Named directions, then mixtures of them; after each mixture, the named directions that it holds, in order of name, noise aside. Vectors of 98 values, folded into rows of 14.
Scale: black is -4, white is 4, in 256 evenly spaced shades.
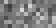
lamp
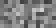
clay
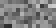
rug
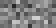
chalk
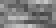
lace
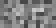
clay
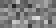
chalk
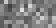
lamp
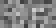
clay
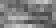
lace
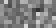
clay, lamp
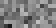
lamp, rug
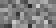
chalk, rug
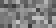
chalk, lamp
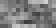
lace, rug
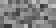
clay, rug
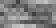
lace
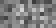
clay, lamp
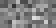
chalk, clay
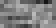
clay, lace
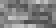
lace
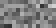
rug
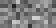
chalk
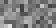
lamp, rug
